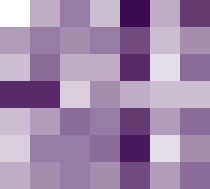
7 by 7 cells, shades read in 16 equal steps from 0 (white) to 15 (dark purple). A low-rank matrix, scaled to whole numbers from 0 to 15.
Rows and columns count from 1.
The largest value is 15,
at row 1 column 5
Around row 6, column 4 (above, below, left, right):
8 7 8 14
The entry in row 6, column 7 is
7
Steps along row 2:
up down up up down up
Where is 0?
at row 1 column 1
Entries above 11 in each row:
2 0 1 2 1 1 0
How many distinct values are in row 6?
6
